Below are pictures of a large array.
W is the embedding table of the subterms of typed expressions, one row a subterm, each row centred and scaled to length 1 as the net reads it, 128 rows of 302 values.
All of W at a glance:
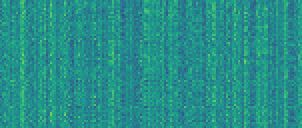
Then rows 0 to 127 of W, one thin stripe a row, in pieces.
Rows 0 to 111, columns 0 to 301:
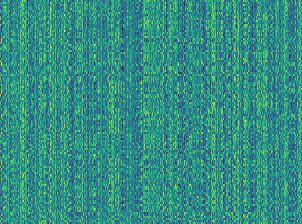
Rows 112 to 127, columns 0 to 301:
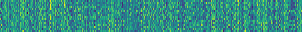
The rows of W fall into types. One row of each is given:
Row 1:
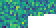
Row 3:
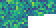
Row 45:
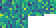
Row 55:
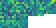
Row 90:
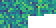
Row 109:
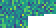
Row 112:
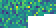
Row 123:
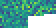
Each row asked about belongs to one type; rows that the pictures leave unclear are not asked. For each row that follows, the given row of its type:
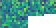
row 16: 55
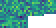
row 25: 109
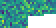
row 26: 123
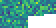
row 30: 123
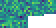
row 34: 109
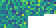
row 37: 112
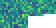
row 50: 90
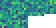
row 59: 45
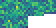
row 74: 3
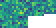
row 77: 3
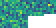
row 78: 1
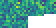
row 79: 55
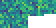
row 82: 90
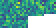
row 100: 55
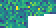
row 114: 112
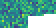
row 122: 90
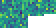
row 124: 45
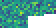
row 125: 123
